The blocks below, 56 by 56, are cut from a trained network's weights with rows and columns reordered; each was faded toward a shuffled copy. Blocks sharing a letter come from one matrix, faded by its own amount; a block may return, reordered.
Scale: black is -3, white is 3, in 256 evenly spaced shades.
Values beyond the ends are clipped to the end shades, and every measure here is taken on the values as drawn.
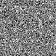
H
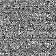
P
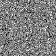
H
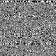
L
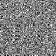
L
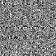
L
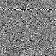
L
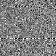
L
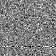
L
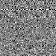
L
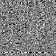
L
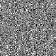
H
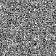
H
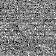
P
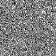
H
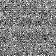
P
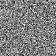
H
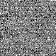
P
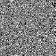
H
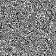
H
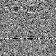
L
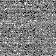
P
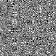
H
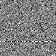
L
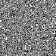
H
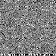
L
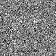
H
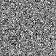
H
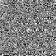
L
